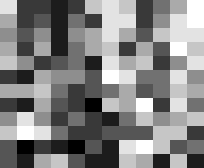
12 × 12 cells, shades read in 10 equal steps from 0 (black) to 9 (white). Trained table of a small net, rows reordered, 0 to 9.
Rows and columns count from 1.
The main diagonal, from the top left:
8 2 5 1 4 3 4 6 7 7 3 1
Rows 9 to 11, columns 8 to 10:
4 7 5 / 3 3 7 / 8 9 7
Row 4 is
6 2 6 1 4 6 7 2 6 3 9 7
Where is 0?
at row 8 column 6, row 11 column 2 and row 11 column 5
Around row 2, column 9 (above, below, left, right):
2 3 8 5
